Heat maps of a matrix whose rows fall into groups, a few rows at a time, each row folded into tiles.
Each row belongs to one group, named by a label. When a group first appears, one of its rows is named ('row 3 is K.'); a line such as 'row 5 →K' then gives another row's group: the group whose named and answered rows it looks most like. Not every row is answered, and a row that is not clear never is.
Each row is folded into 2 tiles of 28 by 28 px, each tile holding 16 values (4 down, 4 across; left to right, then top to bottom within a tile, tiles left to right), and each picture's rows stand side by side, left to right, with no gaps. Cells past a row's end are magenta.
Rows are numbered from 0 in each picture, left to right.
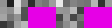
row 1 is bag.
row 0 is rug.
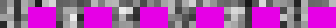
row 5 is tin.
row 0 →tin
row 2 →bag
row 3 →rug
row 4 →bag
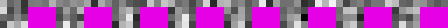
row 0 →rug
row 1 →tin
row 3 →bag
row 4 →bag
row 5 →bag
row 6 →bag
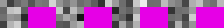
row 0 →bag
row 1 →rug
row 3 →tin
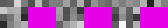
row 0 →rug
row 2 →tin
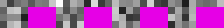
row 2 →rug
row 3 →tin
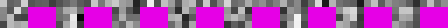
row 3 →rug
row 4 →rug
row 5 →bag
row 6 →bag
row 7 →bag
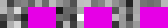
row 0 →bag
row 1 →tin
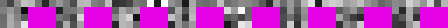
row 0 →rug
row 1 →tin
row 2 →bag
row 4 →rug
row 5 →tin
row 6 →rug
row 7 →rug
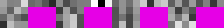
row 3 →rug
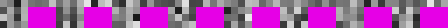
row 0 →tin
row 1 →tin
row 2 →rug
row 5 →rug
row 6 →rug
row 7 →bag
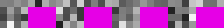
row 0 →tin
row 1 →rug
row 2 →tin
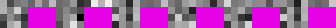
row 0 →bag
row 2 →tin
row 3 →rug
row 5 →tin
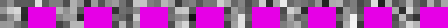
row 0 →bag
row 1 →rug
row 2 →tin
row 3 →bag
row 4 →bag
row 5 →bag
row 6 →bag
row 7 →rug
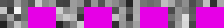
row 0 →rug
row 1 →rug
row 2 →tin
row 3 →bag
